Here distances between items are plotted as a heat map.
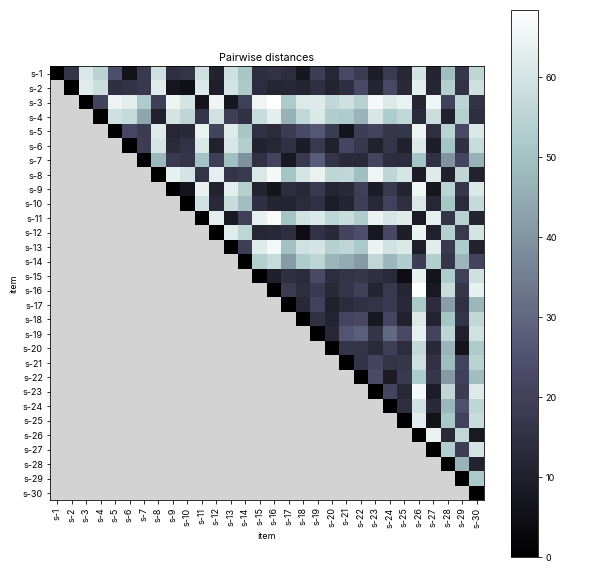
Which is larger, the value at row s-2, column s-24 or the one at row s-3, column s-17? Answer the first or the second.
the second
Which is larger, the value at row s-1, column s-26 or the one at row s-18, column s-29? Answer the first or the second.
the first
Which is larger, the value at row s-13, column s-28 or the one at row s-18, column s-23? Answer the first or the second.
the first
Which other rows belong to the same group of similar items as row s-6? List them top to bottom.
s-1, s-2, s-5, s-7, s-9, s-10, s-12, s-15, s-16, s-17, s-18, s-19, s-20, s-21, s-22, s-23, s-24, s-25, s-27, s-29
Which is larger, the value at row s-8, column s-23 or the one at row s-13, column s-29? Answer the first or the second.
the first
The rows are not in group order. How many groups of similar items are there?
2
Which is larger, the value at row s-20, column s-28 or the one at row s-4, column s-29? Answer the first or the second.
the second
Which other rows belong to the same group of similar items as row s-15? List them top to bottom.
s-1, s-2, s-5, s-6, s-7, s-9, s-10, s-12, s-16, s-17, s-18, s-19, s-20, s-21, s-22, s-23, s-24, s-25, s-27, s-29
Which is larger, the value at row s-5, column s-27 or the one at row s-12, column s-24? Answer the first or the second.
the second
